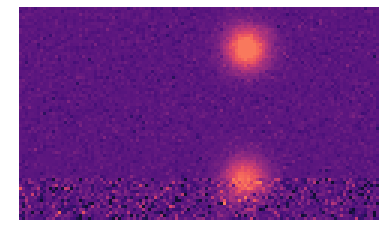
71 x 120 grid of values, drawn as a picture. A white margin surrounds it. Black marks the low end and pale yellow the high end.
Odd rows or columns: none. Average level on the scale: 30%. Seam: horizontal, 80% of the way down, the top part calmer. Bumps: two. Histogram: skewed, a long tail of high values. Slope: none.
